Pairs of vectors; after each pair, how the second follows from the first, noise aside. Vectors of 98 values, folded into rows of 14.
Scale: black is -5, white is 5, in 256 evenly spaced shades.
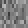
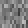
reversed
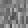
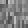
wrapped around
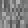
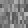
wrapped around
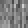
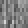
reversed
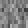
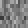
reversed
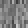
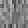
reversed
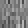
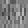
wrapped around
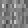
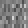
wrapped around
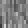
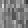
wrapped around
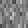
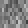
wrapped around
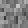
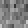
wrapped around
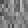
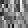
scaled up
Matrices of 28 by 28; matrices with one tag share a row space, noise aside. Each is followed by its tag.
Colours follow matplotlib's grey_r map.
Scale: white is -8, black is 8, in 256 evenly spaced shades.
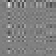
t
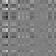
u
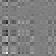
u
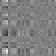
u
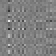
t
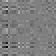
u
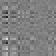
u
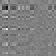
u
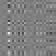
t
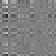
u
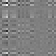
u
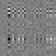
t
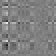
u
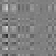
u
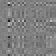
t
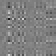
t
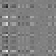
u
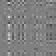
t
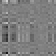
u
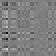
u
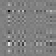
t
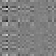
u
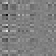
u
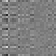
u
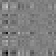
u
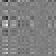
u
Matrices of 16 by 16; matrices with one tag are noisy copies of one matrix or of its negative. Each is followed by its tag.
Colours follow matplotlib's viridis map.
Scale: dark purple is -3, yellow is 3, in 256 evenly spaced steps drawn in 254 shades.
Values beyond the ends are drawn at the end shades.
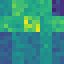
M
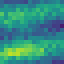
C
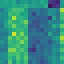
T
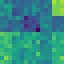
M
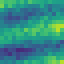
C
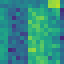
T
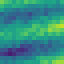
C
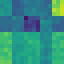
M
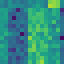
T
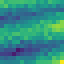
C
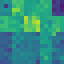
M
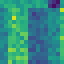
T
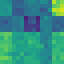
M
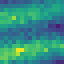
C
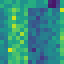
T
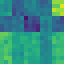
M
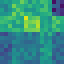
M
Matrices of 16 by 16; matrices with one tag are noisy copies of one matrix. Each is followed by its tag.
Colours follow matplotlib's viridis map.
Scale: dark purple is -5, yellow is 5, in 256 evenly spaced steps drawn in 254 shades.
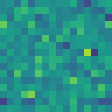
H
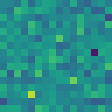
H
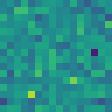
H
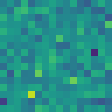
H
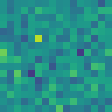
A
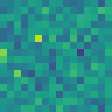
A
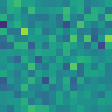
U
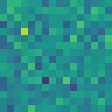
U
